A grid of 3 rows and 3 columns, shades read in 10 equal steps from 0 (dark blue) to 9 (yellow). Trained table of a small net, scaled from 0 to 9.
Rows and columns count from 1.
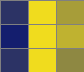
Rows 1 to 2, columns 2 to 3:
9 6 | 9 7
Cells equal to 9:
3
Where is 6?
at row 1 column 3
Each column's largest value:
1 9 7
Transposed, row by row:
1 0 1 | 9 9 9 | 6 7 5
